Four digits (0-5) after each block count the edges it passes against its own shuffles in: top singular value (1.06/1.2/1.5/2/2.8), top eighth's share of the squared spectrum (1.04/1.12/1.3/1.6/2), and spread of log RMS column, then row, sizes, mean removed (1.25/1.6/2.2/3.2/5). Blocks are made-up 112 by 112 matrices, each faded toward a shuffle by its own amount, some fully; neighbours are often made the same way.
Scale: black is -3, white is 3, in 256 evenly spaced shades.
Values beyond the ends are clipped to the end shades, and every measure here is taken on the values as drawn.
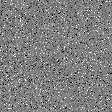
0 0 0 0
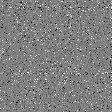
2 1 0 1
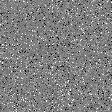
1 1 1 0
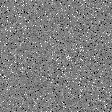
0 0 0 0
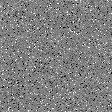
0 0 0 0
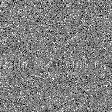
3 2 0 1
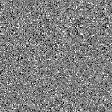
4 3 1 2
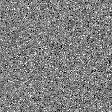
3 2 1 1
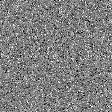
2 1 0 0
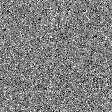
3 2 0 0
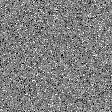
0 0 0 0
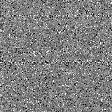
3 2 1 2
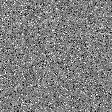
0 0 0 0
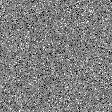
2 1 0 0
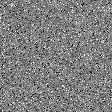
2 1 0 0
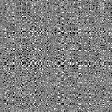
5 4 3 3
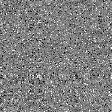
4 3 1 2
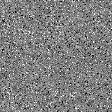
3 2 1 1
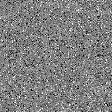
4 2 1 1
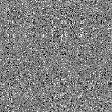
4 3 2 2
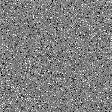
3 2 1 0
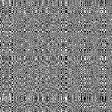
5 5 4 4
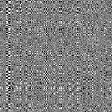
5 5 4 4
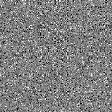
4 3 2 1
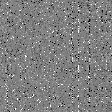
4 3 2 0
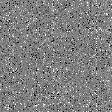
4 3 2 1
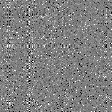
4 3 2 1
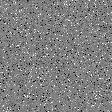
0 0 0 0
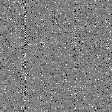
4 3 2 1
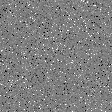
0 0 0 0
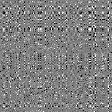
5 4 3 3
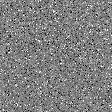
1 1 0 0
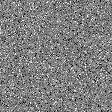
2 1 0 0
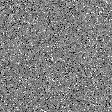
2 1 0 0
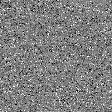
3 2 0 0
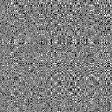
5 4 3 3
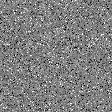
3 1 0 0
